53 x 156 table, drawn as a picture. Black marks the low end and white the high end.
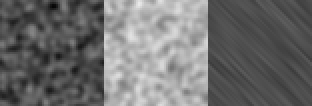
It is made of 1 by 3 panels. Panel 1,1: low, blotchy. Panel 1,2: high, blotchy. Panel 1,3: low, slanting down to the right, faint in contrast.
